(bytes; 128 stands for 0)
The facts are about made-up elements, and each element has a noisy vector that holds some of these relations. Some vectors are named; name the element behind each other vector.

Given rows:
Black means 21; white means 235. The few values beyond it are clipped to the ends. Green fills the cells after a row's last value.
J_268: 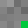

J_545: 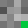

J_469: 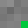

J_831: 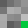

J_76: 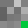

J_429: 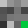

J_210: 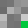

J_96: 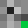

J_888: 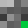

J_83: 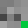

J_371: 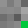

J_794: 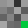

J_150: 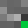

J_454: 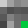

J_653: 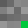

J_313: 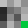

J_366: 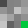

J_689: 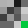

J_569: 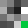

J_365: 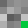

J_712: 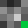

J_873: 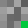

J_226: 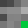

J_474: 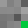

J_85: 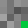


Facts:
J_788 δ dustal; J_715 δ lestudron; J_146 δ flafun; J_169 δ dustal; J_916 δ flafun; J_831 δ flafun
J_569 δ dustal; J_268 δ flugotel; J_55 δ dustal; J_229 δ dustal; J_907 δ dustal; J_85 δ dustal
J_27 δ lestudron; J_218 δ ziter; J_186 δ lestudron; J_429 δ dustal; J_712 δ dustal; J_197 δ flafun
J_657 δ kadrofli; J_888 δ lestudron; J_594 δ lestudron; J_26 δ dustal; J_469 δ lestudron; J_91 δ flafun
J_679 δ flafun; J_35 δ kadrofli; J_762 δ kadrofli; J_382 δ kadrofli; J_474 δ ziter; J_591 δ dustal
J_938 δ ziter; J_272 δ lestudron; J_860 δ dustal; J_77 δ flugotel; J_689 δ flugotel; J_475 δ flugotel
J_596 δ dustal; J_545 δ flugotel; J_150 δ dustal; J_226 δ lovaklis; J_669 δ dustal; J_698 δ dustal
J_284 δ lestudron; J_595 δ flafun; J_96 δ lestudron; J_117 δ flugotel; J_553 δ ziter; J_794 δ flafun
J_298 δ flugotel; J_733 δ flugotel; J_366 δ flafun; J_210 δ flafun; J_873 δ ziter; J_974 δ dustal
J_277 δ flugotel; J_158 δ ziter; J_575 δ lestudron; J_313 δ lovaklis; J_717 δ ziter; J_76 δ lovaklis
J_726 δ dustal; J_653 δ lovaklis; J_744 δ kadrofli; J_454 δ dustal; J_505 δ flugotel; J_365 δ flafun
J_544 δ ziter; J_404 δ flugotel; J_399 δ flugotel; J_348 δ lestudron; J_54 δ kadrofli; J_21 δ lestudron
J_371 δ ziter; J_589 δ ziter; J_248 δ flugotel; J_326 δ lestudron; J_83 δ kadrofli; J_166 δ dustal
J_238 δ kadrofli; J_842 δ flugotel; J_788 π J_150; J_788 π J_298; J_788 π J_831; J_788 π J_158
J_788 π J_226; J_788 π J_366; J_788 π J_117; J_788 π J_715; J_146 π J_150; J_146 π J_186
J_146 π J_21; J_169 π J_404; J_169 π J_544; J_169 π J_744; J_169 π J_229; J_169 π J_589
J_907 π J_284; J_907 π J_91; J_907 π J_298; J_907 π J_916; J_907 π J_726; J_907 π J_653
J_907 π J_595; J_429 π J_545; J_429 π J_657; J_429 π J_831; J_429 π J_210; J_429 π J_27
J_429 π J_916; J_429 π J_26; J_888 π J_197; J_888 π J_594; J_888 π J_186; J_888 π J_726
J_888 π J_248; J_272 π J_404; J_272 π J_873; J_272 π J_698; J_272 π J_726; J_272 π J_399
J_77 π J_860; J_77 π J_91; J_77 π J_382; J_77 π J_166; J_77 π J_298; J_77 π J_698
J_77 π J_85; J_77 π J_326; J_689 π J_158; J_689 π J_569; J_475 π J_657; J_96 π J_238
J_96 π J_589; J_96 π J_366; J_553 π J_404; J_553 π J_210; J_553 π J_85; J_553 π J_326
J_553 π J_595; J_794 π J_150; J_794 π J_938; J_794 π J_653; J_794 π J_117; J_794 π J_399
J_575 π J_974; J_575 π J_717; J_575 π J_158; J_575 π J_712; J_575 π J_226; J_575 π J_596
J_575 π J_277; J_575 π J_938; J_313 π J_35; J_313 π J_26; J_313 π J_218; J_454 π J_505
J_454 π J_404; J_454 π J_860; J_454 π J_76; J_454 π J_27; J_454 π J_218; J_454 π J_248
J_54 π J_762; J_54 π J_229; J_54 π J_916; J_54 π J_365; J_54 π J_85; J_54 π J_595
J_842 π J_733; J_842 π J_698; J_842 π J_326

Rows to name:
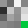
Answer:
J_35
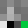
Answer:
J_197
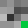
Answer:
J_733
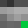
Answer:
J_717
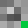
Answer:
J_382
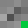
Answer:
J_326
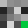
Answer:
J_475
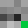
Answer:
J_54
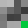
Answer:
J_842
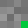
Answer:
J_284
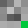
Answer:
J_762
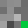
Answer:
J_248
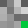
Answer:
J_589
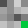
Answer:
J_744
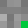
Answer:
J_404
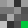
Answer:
J_146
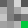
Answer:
J_544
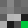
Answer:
J_21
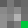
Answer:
J_117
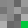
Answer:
J_679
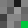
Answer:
J_575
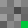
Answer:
J_860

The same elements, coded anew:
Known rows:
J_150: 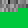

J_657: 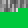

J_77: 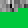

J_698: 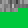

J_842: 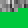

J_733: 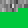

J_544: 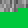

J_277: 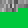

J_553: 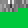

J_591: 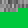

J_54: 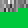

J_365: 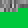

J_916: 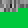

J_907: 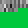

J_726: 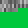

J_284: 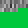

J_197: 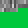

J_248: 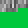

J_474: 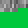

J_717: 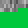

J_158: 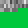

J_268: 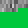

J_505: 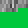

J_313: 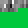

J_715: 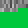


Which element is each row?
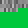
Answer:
J_229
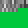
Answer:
J_794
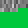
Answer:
J_21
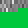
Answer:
J_169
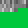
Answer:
J_589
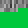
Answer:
J_27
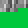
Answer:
J_218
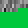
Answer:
J_653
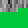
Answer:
J_26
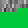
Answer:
J_226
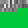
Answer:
J_575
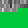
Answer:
J_366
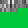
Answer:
J_272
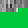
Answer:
J_475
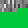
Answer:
J_888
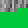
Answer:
J_35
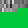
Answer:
J_96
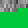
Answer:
J_938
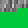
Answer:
J_76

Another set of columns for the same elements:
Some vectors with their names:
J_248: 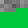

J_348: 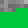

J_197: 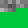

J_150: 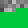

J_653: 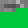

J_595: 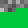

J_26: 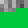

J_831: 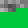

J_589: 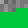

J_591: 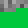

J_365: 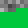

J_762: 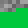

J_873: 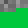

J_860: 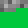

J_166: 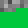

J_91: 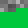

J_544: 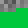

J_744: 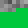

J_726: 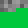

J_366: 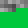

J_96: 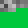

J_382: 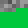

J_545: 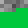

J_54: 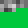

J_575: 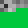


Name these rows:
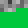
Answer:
J_569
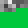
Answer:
J_313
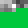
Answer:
J_429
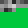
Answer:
J_553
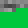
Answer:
J_226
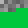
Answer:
J_218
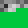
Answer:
J_788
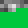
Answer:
J_907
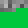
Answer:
J_229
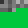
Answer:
J_326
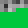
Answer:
J_689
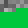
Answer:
J_158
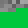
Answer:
J_238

